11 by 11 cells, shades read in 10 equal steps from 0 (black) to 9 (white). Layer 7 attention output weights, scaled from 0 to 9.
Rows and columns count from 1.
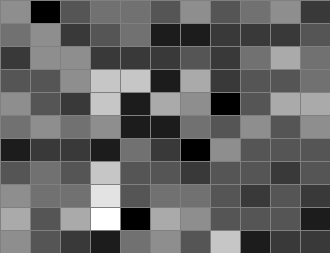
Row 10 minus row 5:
1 0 4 2 -1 0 0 3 0 -3 -5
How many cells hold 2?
22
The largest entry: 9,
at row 10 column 4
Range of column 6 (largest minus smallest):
5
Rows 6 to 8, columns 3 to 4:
4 5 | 2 1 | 3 7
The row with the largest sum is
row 10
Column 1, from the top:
5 4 2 3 5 4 1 3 5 6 5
